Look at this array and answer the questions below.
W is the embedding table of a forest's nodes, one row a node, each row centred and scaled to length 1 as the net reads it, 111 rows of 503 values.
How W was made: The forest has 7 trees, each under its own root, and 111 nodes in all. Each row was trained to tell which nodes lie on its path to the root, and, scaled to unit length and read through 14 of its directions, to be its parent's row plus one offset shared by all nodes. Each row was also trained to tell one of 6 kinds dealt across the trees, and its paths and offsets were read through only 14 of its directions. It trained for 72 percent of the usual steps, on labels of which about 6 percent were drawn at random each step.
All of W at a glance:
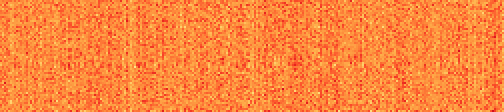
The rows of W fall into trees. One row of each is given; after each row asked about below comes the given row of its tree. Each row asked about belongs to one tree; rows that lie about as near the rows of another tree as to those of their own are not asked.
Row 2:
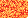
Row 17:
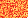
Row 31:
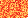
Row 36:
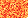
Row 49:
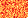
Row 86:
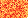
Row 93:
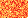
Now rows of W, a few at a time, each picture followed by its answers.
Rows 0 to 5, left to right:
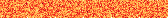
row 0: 17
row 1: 49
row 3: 36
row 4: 31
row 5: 86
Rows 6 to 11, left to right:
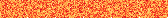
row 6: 36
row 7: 93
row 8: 17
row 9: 86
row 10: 93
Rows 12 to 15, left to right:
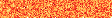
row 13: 17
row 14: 93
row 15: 49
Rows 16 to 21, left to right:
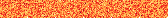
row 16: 49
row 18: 86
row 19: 86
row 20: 49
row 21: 36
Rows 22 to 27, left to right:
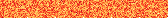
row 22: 93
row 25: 49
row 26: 93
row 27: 93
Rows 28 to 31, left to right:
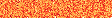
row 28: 86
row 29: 49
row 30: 93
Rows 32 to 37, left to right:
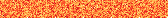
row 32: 86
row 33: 17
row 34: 86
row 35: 93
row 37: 36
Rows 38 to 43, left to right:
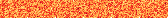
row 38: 93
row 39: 2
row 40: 86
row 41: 49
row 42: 36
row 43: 86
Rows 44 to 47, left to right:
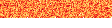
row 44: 17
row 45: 49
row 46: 17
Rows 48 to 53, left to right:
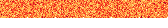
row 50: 86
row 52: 36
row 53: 86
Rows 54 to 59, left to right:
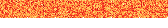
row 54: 86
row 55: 17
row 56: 2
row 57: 93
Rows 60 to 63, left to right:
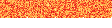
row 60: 36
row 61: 17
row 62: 31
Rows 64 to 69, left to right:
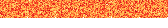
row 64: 49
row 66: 49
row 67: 49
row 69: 86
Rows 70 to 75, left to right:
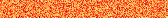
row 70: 17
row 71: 86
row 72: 17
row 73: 31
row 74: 86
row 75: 49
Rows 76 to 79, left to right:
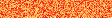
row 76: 49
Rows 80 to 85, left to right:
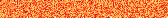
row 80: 17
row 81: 93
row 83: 86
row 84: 17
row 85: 36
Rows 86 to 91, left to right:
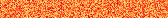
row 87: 17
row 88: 36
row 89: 36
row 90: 49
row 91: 49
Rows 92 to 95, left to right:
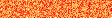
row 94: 17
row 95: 49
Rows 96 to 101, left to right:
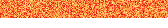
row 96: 93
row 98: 17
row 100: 86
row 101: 93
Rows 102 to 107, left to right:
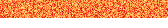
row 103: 49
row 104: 17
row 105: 31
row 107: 93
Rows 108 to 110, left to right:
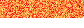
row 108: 17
